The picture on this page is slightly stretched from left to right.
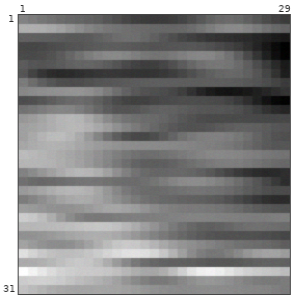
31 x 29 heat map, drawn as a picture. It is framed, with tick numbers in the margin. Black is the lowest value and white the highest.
Streaks run across, left to right. The top right is the ninth with the lowest average. Values rise toward the bottom left. The bottom left is the ninth with the highest average.
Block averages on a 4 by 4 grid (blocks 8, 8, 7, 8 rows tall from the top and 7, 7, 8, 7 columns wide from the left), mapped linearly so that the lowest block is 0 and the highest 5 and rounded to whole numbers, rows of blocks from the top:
1110
4210
4321
5532
